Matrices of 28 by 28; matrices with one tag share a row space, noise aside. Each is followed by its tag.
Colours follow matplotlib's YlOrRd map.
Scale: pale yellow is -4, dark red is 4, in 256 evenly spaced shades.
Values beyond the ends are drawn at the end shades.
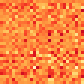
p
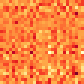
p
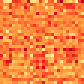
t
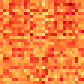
t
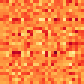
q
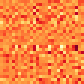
p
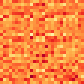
t
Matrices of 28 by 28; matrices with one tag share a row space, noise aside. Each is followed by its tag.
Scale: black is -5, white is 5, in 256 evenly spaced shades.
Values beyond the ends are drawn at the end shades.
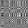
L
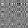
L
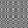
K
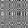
L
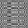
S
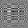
S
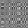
L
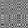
L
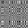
L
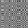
L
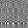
K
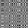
L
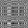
S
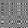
L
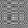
S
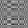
S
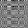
S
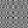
K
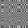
L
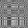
S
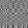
K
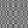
K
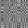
L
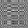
S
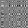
L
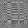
S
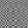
K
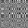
L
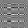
S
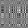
L
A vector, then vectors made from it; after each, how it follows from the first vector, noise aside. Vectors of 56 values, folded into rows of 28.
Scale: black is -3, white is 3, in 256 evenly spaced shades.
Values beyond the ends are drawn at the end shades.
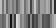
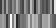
negated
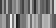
negated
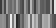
negated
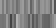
shrunk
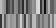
reversed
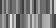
negated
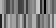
reversed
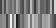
negated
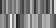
negated
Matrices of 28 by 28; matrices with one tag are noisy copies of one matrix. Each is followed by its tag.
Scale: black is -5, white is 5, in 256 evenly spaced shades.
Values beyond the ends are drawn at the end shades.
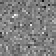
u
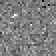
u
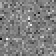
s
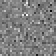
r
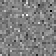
r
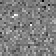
u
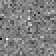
s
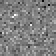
u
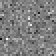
s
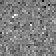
u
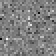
s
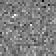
u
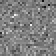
u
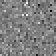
r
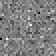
s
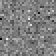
s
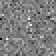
s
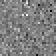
r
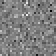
r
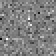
s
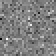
s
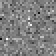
s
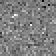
u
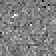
u
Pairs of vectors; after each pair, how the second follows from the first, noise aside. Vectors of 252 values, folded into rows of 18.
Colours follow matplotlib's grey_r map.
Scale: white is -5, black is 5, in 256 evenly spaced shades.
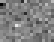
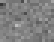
shrunk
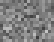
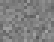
shrunk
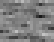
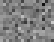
shuffled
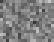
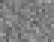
shrunk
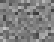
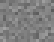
shrunk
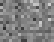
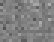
shrunk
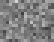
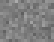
shrunk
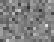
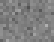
shrunk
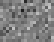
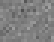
shrunk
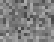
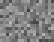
shuffled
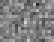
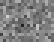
shuffled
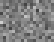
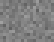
shrunk
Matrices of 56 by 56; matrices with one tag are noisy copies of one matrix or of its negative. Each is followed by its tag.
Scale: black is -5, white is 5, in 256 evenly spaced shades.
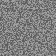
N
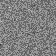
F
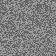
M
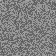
M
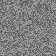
M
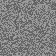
M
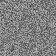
F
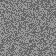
F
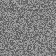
N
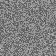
F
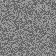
M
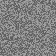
M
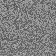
M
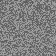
M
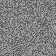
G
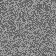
M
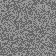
M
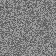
G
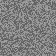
M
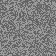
M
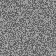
N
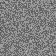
F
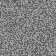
N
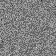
F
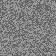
M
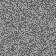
F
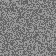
N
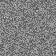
F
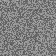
N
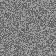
F
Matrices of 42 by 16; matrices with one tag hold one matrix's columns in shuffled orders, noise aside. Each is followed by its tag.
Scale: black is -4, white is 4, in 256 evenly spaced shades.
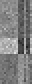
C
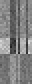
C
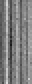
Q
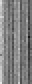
Q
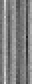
Q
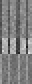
C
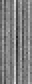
Q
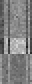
C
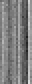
Q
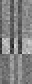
C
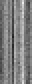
Q
